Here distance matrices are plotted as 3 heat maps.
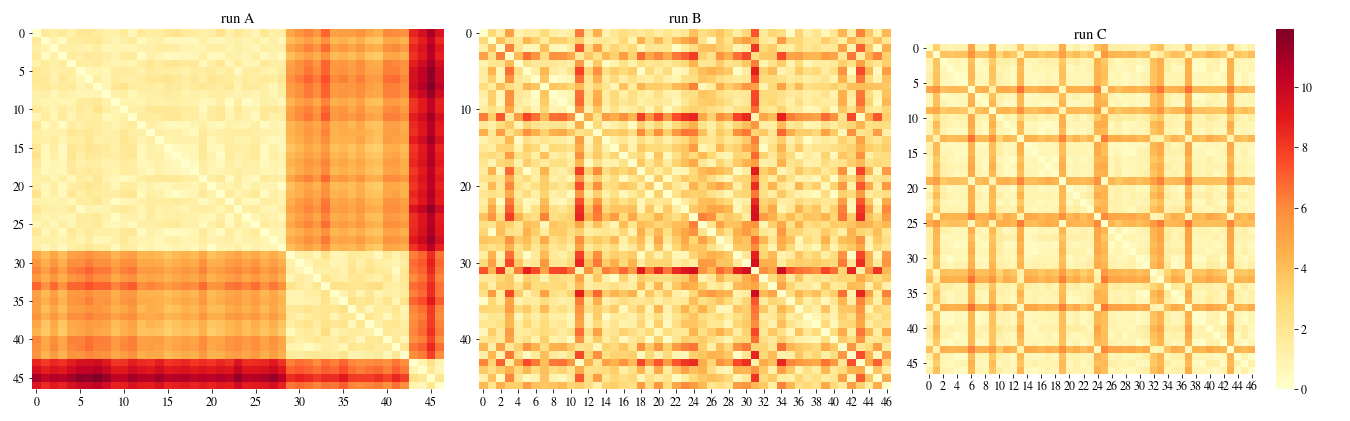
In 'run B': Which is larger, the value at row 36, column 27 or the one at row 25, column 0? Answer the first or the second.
the second
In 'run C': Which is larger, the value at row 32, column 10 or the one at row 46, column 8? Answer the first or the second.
the first
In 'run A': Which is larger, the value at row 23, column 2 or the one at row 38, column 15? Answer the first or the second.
the second
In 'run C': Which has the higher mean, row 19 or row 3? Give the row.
19
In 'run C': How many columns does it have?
47
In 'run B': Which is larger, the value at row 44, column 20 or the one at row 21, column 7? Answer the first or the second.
the first
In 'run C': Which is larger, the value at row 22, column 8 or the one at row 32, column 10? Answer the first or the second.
the second
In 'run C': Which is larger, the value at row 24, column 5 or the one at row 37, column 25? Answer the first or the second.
the second
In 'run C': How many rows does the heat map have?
47
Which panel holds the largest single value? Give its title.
run A
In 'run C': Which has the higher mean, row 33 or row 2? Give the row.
33
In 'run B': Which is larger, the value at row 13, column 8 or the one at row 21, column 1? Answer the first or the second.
the first
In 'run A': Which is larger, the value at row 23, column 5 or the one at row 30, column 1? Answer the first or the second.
the second
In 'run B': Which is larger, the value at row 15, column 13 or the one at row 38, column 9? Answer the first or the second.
the first
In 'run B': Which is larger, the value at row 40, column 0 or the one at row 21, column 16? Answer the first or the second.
the first
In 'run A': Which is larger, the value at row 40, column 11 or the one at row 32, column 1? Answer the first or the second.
the first
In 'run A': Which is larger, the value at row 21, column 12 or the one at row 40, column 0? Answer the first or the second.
the second
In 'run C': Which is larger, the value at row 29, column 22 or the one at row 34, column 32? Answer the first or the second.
the second
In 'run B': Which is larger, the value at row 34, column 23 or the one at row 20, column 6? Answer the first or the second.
the second
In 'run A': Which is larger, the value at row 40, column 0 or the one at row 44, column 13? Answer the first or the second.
the second
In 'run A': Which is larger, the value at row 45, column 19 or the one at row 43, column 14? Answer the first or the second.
the first
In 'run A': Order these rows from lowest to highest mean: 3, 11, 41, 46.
3, 11, 41, 46
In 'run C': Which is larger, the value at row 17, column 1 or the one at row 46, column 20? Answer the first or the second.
the first
